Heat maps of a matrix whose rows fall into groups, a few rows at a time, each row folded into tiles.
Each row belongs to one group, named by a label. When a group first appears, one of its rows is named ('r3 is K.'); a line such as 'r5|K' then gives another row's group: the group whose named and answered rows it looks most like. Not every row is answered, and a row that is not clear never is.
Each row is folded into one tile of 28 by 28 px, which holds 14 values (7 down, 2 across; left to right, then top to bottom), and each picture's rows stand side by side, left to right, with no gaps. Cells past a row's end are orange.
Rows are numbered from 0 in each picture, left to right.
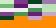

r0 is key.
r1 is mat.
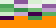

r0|mat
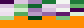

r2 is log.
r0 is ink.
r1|log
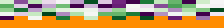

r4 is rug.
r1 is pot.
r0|mat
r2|key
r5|key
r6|mat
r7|mat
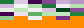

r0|key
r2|rug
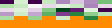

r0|ink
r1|ink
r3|log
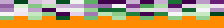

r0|log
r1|log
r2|key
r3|key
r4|rug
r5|ink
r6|pot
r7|rug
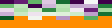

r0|ink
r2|mat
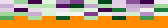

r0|log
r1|ink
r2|ink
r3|log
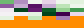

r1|pot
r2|mat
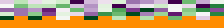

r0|log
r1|log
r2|mat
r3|ink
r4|rug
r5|rug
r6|ink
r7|rug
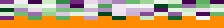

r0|rug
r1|ink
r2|key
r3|rug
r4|log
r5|log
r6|key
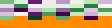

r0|log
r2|ink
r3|mat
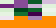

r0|pot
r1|mat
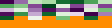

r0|ink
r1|log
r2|log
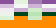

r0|rug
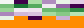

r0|mat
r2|pot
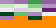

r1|key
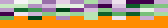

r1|key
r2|rug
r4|rug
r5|rug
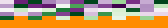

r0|ink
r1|key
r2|rug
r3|key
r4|pot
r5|log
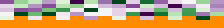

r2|mat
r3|mat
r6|pot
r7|key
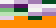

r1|log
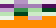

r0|pot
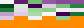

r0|mat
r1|pot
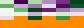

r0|mat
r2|log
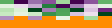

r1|rug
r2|pot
